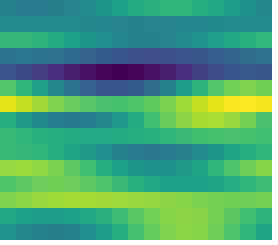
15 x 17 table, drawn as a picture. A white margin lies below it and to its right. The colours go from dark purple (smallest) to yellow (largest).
The top middle is the ninth with the lowest average. The ninth with the highest average is the middle right. The grain runs across in streaks.
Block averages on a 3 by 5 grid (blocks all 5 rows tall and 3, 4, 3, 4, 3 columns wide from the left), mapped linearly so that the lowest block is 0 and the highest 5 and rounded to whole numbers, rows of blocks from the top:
10011
42245
44444
